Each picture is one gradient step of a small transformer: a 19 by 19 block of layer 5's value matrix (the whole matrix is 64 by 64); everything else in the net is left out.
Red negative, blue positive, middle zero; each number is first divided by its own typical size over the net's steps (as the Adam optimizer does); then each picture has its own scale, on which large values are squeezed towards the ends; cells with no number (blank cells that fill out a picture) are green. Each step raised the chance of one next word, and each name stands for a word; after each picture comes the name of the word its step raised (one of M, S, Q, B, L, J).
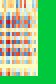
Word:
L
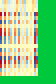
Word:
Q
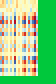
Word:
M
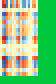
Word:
Q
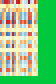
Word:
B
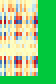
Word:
M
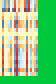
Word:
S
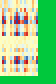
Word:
M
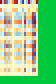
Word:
B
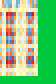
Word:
Q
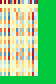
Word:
B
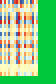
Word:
B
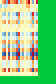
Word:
B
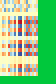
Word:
L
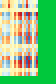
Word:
Q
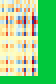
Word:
M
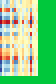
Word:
M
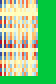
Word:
L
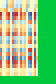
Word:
Q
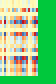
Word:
M
